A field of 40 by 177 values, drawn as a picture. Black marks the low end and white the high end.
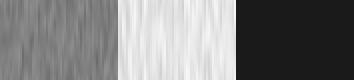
The table splits into one row of 3 panels. Panel 1,1: middling, streaked downward, faint in contrast. Panel 1,2: very high, streaked downward, faint in contrast. Panel 1,3: very low, flat.
